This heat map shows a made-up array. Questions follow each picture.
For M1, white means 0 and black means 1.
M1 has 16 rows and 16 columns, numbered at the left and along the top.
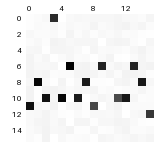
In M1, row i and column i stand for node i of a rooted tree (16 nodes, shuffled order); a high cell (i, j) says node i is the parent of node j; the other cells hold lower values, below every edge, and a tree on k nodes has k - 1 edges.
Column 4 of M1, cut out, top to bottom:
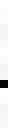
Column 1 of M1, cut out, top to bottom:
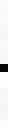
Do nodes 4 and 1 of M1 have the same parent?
no
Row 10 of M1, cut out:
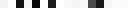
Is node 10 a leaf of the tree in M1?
no
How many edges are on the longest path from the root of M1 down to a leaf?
3
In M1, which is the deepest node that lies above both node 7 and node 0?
11
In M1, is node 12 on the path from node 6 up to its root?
no
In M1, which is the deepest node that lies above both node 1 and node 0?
11
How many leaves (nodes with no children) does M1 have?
10
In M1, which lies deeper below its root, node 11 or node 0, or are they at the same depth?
node 0
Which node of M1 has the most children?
10
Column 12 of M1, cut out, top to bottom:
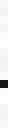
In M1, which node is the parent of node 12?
10
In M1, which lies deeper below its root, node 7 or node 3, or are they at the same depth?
the same depth
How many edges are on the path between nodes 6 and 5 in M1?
1
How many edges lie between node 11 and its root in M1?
1
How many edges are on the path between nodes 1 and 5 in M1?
5
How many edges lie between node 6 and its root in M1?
1
